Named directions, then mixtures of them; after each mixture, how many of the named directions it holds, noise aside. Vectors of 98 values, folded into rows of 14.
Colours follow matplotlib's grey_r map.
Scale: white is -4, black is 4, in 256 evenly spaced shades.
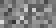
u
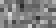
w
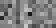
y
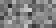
one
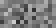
one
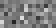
three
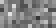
one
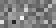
three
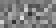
three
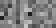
one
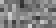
one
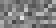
three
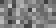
three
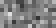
one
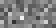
three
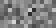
three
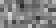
one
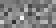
three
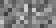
one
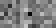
one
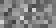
one
